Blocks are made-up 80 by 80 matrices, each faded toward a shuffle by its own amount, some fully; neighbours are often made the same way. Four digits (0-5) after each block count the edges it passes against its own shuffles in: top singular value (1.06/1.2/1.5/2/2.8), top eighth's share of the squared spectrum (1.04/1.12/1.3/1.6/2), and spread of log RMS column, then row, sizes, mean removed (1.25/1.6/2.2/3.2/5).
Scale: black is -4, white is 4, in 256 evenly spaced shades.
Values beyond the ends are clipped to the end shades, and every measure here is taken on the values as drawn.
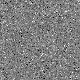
0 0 1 0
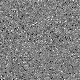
0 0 0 0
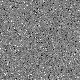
0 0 0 0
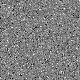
0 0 0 0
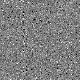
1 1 2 0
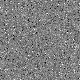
0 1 1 0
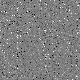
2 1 1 0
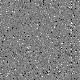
2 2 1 1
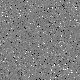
0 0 0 0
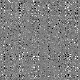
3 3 3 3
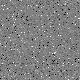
1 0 0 0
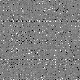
4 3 1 2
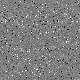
2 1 0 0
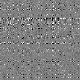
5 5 3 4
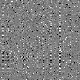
4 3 2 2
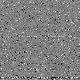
3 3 0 1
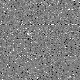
3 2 0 1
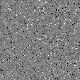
2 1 0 0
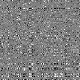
4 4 2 3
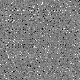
3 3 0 1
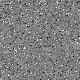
1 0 0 0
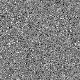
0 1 0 2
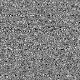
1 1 0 3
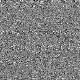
0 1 0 2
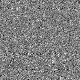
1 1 0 2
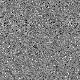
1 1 0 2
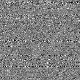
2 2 0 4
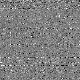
2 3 0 3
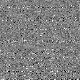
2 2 0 3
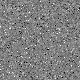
0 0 0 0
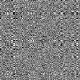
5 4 3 3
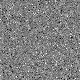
1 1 0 0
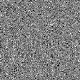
3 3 1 1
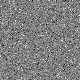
1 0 0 0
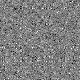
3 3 1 1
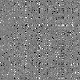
4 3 2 2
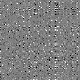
4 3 2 2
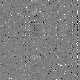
4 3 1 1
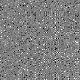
4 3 2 2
